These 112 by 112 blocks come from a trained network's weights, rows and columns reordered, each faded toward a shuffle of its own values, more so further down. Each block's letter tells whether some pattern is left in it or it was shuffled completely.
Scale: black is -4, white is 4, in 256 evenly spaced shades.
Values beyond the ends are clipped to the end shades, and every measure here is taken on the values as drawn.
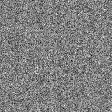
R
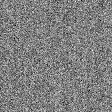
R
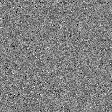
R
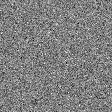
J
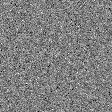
J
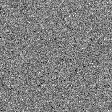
R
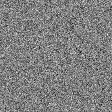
J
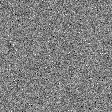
J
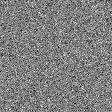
J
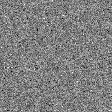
R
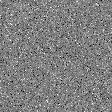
J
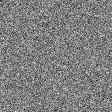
J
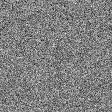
J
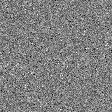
J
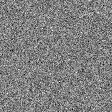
R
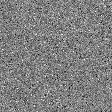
J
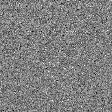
R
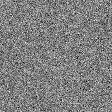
J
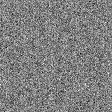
R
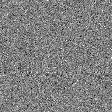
R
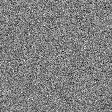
J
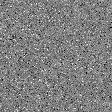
J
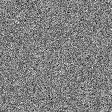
J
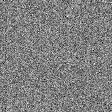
R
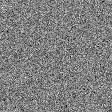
J
